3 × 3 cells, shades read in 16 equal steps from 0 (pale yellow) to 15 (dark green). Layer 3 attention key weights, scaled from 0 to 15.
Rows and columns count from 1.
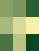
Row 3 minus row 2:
6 2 15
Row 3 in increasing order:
4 11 15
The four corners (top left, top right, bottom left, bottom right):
7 13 11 15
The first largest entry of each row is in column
3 1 3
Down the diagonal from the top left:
7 2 15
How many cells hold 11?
1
